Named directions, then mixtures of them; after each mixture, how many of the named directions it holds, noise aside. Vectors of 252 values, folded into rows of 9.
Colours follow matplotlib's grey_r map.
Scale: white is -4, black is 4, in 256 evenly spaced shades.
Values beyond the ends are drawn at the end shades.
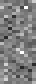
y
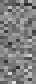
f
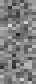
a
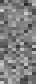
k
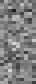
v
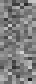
three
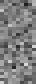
two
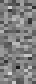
two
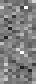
one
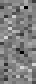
one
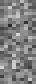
one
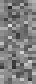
two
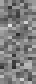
one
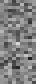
three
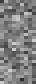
two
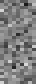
two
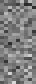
one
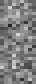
one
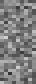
three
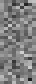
three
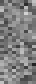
two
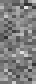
two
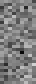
three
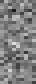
one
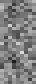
three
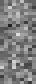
one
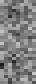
three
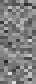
one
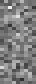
three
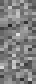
one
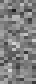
one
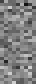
three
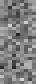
one
